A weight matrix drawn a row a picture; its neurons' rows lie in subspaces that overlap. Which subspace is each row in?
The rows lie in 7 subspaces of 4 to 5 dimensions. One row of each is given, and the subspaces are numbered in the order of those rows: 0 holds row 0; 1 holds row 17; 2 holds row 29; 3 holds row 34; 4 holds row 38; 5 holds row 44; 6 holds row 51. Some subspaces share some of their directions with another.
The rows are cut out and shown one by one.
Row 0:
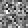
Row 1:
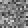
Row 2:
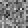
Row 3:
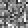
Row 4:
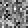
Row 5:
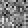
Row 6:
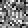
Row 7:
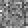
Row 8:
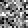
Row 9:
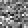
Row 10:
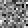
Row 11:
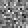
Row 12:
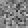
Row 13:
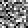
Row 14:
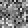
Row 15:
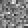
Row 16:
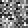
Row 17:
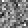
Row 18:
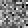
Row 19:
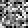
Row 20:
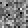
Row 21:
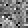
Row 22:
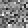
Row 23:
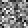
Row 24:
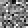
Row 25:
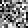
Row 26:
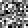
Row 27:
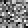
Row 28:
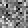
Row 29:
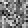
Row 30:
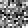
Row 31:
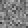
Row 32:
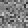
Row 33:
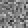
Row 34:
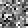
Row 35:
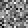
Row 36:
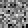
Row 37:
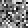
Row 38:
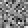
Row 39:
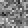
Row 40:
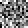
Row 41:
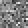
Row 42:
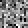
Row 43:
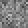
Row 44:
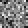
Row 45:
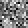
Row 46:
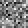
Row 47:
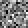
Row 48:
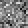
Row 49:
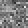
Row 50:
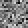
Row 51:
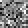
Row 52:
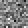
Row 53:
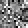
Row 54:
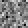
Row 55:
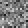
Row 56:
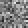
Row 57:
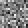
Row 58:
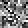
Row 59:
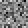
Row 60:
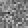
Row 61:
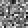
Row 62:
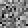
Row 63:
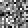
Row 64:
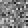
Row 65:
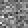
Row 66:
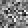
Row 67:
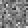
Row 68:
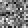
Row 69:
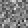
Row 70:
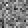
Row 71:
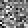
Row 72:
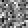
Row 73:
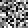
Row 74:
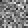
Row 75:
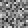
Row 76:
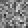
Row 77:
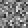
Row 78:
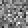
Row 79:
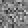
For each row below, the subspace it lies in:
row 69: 1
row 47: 0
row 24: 0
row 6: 6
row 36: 2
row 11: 2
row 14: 2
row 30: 2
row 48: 6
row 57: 2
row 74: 1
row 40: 5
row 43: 5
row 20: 6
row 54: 1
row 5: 6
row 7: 5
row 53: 2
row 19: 5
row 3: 2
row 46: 2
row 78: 0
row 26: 0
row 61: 0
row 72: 1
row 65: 3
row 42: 2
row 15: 0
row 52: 1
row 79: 0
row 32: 2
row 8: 6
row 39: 6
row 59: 1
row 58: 2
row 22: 2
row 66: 0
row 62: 3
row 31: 6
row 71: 3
